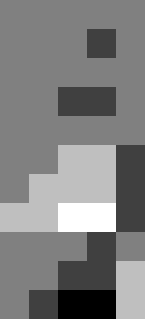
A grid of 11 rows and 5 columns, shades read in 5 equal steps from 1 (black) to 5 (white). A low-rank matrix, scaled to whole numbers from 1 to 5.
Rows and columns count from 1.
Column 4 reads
3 2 3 2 3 4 4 5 2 2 1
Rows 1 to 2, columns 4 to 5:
3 3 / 2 3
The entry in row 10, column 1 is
3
